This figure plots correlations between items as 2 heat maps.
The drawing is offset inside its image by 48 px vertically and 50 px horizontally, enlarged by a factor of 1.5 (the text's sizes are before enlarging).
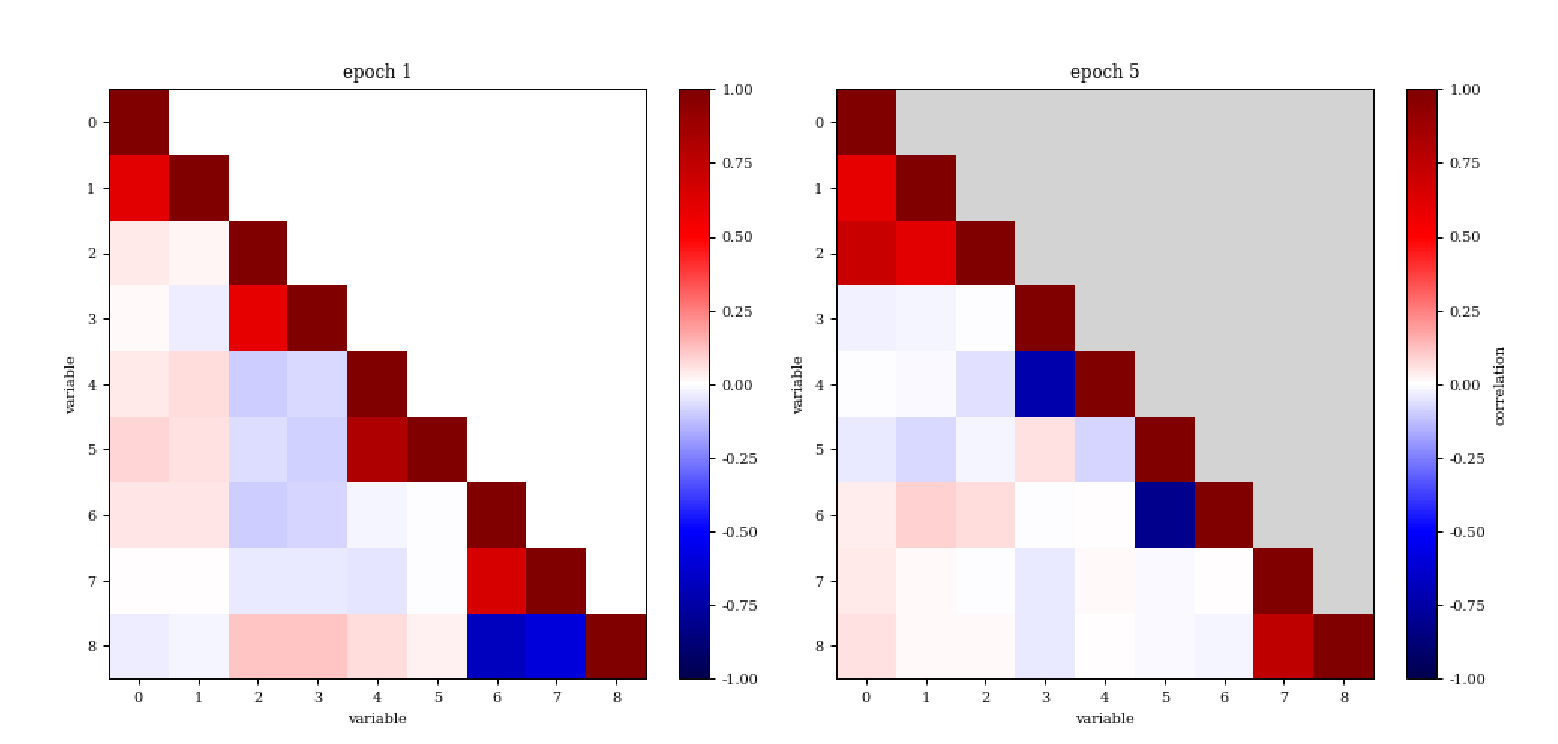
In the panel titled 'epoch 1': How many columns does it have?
9
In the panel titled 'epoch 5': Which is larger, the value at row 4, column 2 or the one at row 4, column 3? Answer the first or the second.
the first
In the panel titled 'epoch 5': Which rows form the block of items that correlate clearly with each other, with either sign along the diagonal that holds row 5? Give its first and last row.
5 to 6
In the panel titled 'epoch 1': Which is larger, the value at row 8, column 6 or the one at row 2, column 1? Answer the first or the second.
the second
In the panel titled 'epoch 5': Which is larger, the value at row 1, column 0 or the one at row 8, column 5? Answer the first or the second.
the first
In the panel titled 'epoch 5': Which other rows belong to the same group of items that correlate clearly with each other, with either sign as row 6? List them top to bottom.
5
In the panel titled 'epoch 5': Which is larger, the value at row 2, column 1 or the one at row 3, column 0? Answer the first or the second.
the first
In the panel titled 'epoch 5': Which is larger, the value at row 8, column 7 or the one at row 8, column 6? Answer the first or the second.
the first
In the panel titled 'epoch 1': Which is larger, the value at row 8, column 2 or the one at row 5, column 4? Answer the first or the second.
the second
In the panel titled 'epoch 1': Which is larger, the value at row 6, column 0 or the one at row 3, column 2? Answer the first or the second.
the second
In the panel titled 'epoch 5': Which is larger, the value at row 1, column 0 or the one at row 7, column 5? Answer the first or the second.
the first
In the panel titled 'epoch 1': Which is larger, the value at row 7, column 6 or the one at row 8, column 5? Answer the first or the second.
the first
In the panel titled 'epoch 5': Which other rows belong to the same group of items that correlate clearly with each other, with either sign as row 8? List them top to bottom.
7
